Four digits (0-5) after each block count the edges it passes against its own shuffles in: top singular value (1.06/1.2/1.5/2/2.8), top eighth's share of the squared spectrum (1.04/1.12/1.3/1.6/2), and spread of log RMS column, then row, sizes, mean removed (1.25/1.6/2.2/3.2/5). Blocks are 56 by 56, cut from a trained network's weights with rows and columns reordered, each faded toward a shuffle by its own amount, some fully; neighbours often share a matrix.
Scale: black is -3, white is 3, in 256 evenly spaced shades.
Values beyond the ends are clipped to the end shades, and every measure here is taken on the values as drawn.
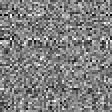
4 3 0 2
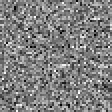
3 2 0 1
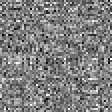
4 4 1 3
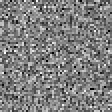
2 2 0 1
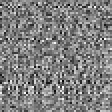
4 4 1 3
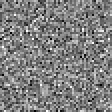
3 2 0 1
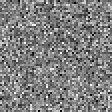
2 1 0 0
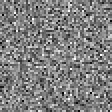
0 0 0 0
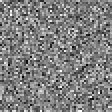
0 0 0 0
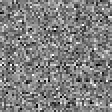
3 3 0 2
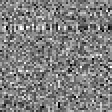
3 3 1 2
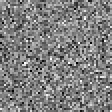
0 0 0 0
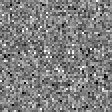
1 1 0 0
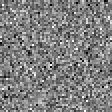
2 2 0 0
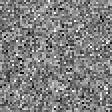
2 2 0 0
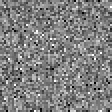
1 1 1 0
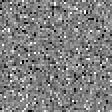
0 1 0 0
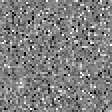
0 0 0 0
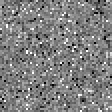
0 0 0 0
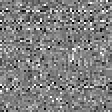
4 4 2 3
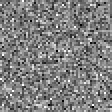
1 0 0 0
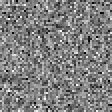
1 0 0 0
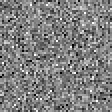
2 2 0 0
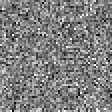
3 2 1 1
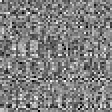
4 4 0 3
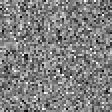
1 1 0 0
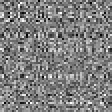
4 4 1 3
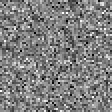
1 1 0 0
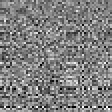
4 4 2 3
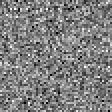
2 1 0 0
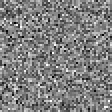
0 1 0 0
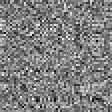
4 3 0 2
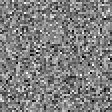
3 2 0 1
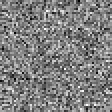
2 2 0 0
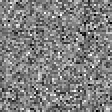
0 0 0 0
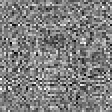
4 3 0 2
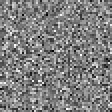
2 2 0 1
